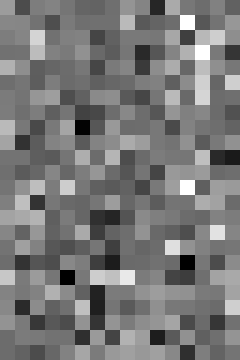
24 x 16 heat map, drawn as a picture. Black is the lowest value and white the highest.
Slope: none. Ninth with the highest average: top right. Mirror symmetry: none. Grain: fine.
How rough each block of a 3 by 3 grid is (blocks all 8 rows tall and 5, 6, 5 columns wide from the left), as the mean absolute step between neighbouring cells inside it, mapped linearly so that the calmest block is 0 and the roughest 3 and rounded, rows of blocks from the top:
0 0 3
1 1 1
1 2 1
